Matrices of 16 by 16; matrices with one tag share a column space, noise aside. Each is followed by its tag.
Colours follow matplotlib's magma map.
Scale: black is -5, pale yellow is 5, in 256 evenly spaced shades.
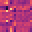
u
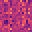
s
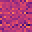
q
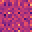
s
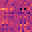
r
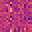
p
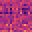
r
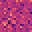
q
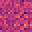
s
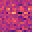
r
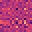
q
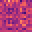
s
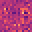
r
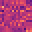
u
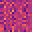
p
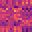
u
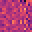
s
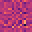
q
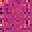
s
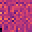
p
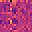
s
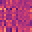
u
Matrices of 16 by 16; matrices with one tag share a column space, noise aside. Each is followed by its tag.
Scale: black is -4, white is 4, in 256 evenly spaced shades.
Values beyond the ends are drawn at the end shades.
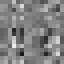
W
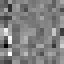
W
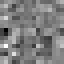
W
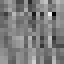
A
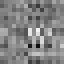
W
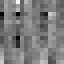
A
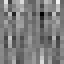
A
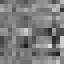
W
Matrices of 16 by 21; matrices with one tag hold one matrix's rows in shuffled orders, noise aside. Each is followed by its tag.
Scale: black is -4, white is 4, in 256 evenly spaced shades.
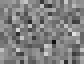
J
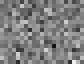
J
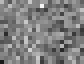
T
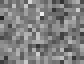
T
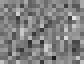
J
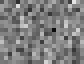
J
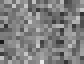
T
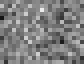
T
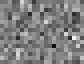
J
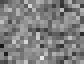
T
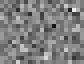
J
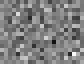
J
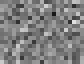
J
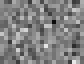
J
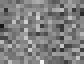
T
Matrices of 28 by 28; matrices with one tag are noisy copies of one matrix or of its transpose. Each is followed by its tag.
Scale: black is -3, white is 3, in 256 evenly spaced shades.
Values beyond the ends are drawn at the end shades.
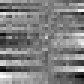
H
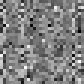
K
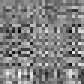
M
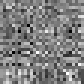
M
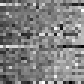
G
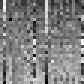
G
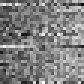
G
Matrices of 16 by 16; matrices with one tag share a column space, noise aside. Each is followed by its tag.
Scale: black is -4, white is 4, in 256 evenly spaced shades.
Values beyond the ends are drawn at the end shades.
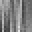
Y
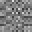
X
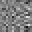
X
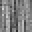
Y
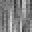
Y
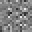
X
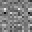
X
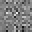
X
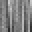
Y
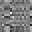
X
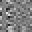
X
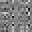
X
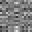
X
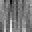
Y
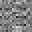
X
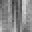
Y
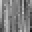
Y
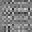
X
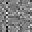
X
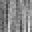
Y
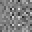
X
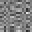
X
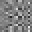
X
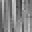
Y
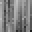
Y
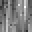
Y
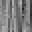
Y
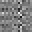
X
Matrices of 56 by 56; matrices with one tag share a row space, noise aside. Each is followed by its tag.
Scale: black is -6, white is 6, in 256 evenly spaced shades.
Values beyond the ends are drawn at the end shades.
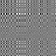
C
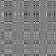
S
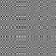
C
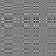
S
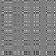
S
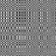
C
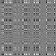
S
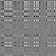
S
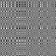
C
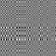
C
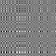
C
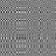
C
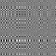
C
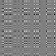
S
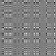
S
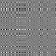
C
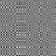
C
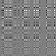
S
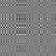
C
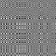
C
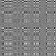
S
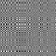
C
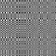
C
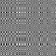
C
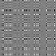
S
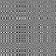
C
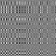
C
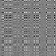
S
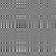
C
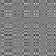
S
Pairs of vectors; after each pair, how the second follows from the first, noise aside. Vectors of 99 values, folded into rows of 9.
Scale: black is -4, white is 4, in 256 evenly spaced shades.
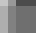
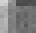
copied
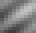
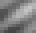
copied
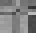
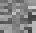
sign-scrambled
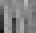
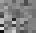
sign-scrambled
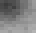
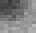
copied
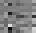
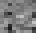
sign-scrambled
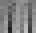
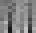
copied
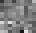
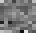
sign-scrambled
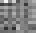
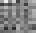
copied
